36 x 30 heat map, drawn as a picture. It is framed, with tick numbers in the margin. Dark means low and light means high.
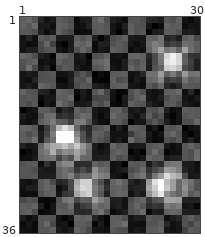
Bumps: four. Odd rows or columns: none. Average level on the scale: 30%. Slope: none.
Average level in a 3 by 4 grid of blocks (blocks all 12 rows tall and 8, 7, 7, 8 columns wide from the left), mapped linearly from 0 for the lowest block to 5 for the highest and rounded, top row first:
0005 | 4300 | 0515
